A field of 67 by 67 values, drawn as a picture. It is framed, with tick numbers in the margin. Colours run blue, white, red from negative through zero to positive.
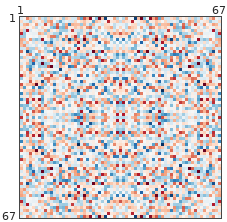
Mirror symmetry: left to right and top to bottom. Slope: none. Histogram: bell-shaped. Grain: fine. Seam: none.
